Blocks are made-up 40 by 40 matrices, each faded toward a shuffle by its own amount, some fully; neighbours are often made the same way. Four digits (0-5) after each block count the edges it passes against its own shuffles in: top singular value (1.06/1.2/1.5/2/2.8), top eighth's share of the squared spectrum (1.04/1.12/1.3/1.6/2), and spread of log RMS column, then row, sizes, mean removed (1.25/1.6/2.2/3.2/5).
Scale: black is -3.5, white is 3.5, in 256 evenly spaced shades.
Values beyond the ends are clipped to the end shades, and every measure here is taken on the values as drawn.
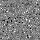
0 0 0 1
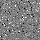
0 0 0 0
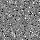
0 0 0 0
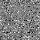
1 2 0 2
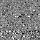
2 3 0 2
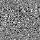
1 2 0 2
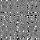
3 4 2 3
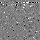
3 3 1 1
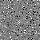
2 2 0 1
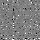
3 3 1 2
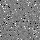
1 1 0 0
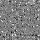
2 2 0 1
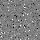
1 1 0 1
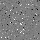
0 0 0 0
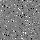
1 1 0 0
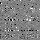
3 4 1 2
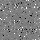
2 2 0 1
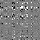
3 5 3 3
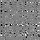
3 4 2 2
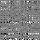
3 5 2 3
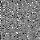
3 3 2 1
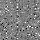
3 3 1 1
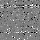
3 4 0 2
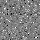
2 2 0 1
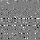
4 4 1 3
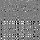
4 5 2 3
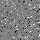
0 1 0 0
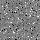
0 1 0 0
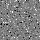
1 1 0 0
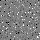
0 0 0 0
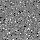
0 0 0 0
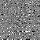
3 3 0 2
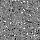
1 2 0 0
